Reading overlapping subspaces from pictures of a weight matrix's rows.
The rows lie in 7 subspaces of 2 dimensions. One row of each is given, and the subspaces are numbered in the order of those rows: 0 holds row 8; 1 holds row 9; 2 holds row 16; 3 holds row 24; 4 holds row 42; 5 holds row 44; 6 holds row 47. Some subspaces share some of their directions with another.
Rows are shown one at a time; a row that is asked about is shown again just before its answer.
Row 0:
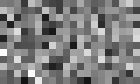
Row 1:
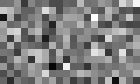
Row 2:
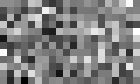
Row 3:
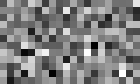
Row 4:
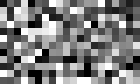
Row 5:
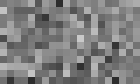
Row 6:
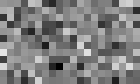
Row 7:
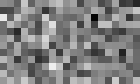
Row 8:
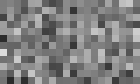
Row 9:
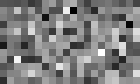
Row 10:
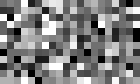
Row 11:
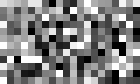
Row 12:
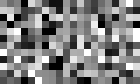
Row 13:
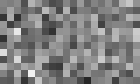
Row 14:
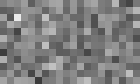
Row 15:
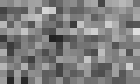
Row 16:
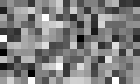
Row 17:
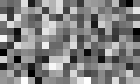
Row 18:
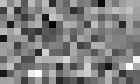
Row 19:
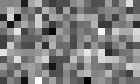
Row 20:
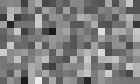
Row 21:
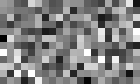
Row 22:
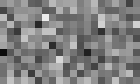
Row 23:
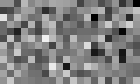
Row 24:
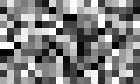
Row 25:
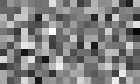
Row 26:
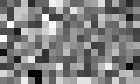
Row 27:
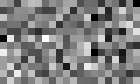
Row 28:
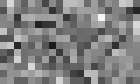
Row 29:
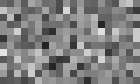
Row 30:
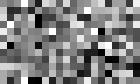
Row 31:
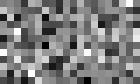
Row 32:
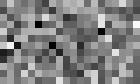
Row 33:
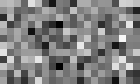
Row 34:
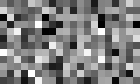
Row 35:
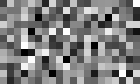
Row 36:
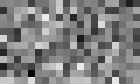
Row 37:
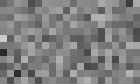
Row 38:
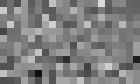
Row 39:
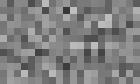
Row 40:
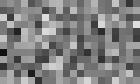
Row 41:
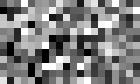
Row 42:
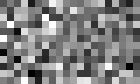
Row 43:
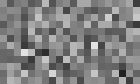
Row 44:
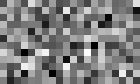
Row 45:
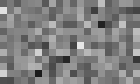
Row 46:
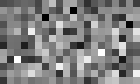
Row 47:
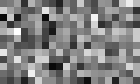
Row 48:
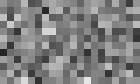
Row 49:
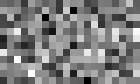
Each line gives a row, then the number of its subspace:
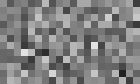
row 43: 5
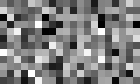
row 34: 3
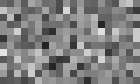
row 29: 4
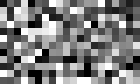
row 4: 4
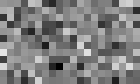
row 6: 1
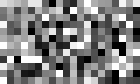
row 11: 1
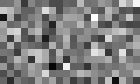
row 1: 6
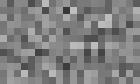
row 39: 5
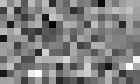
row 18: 4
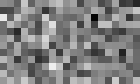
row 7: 6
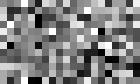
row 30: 2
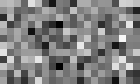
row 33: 1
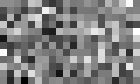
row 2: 0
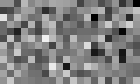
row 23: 6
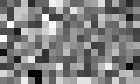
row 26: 4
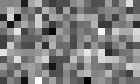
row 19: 2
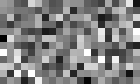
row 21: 6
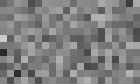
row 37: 6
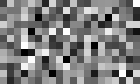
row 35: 5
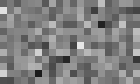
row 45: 4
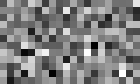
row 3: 5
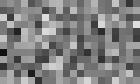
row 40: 3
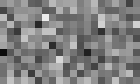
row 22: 3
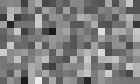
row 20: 2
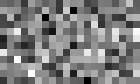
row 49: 1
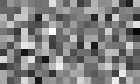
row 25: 5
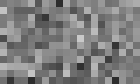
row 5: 2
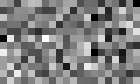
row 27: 6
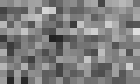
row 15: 0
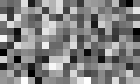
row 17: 3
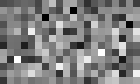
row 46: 1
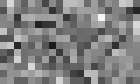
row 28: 3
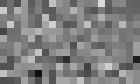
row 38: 4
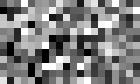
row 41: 0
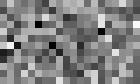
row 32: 3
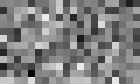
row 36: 2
